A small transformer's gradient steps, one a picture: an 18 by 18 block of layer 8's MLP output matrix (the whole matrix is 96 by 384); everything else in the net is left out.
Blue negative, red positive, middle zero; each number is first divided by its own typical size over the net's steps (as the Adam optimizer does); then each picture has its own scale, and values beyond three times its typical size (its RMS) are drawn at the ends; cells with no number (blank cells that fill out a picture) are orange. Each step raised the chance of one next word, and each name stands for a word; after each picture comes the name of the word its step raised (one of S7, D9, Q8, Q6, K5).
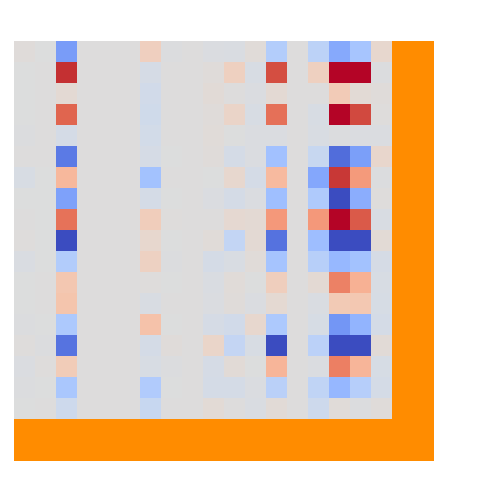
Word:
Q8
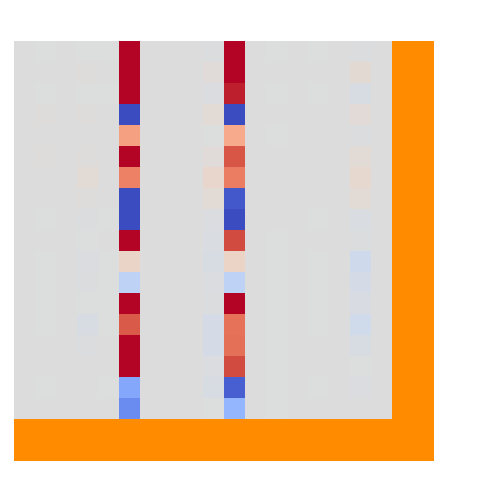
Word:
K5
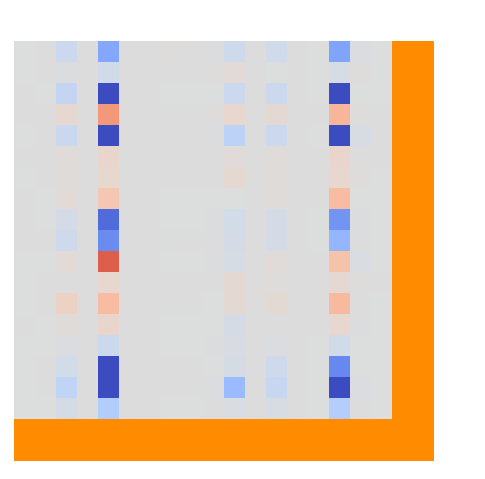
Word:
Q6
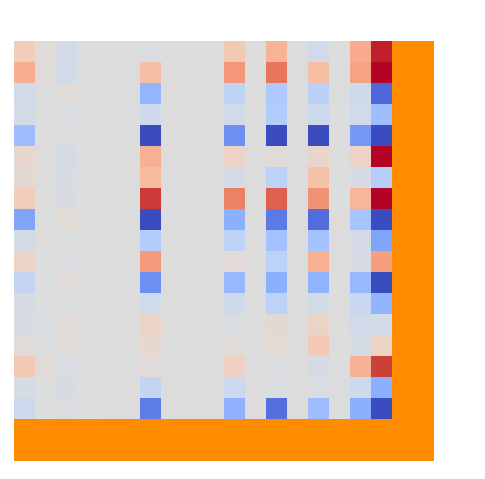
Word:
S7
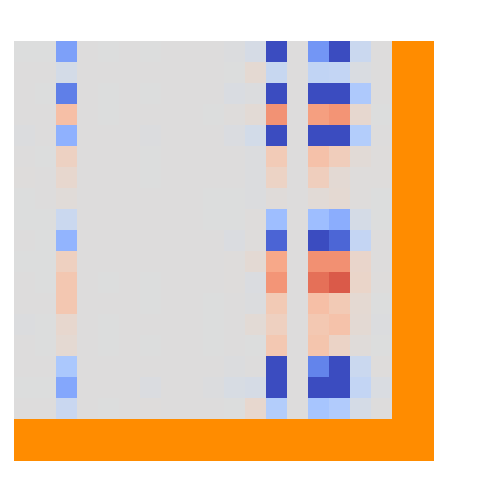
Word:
Q6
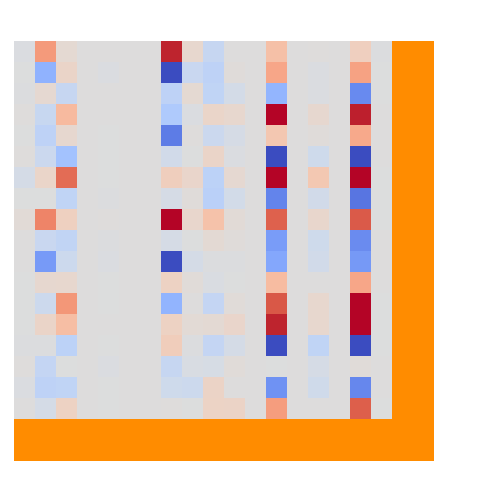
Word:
Q8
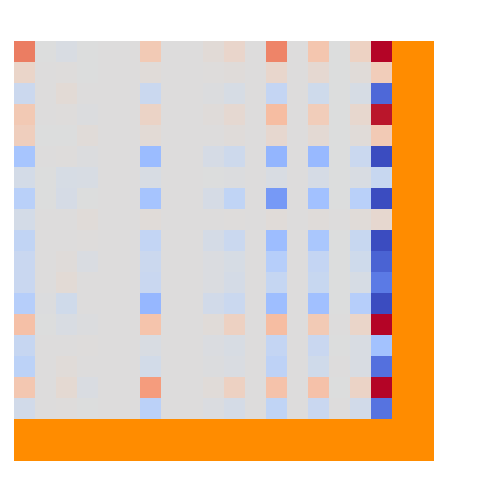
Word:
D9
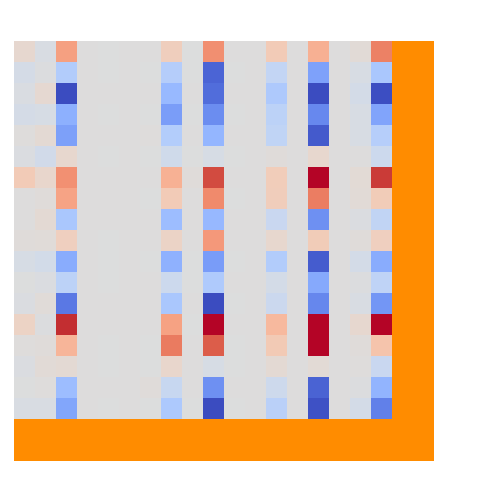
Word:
S7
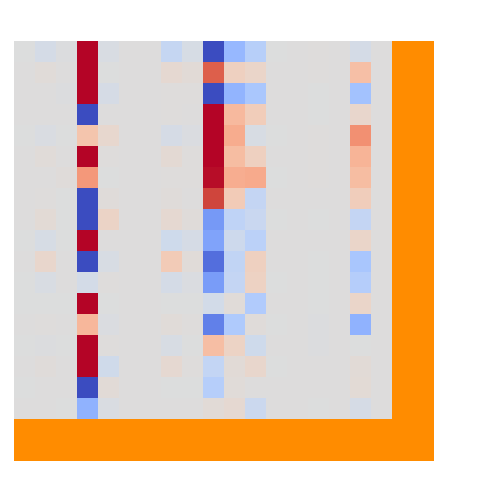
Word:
K5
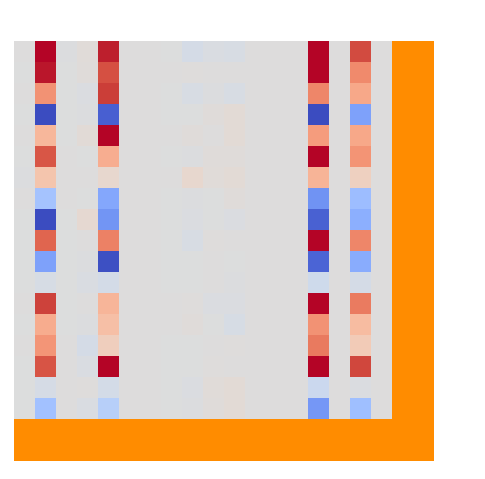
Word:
K5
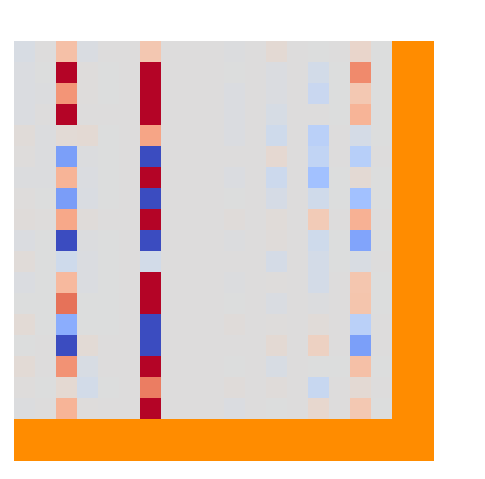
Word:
Q8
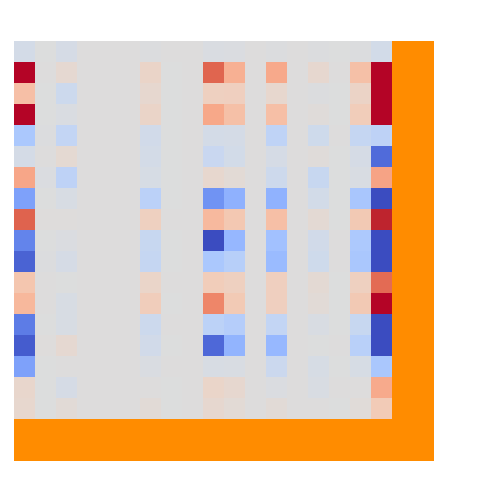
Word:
Q8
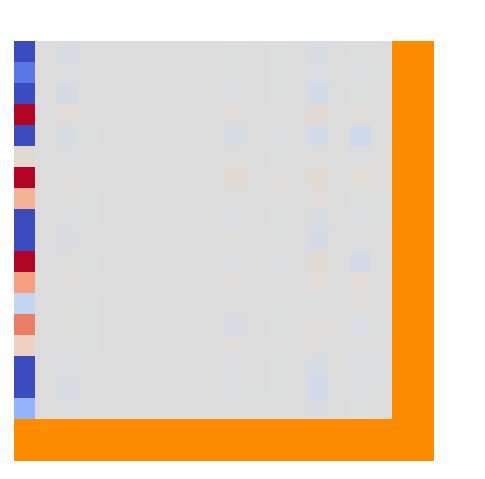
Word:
Q6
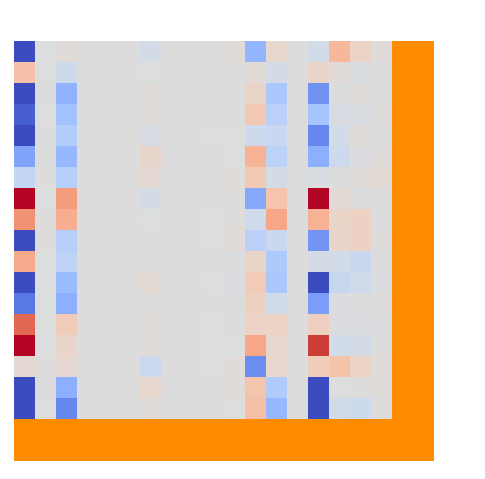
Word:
S7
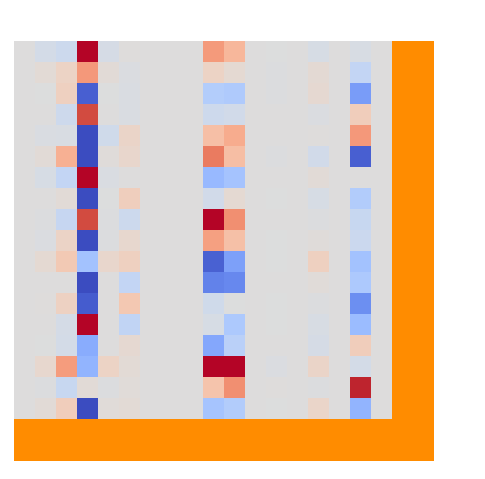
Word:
D9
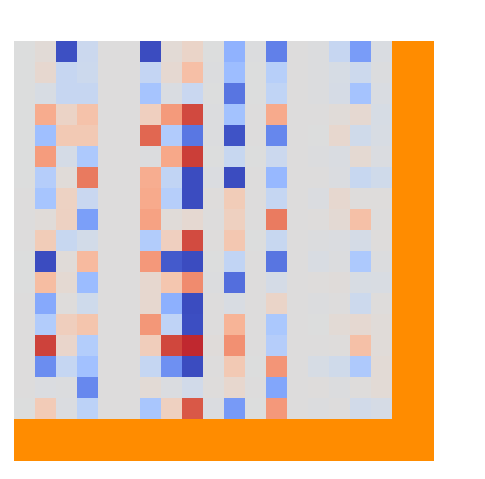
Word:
Q8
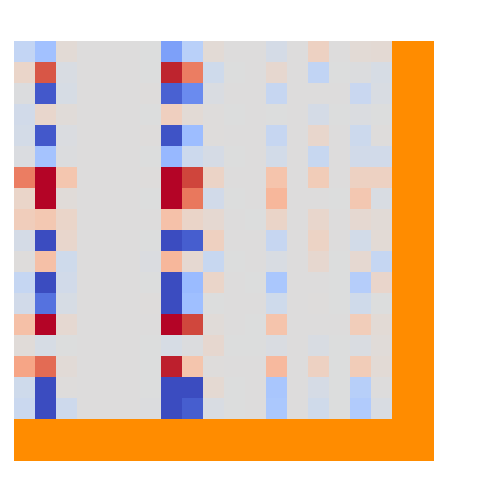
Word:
S7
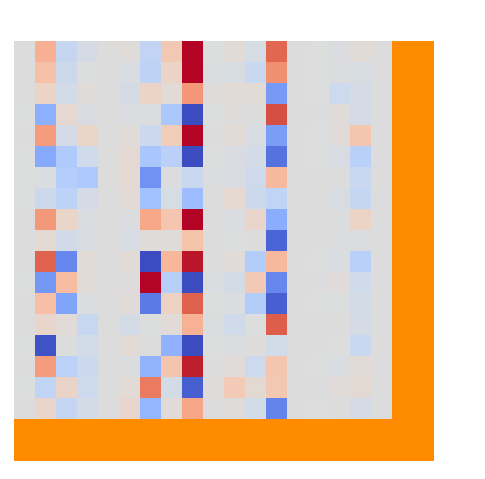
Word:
D9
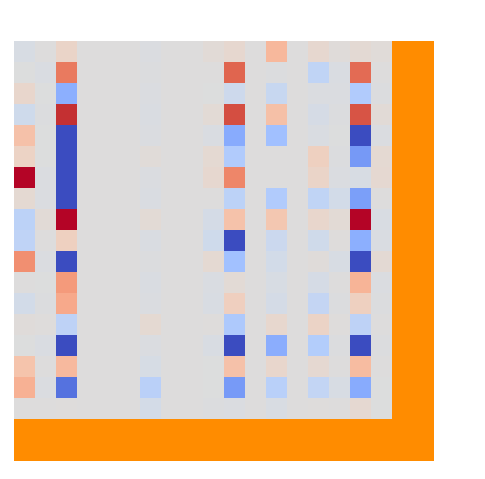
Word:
Q8
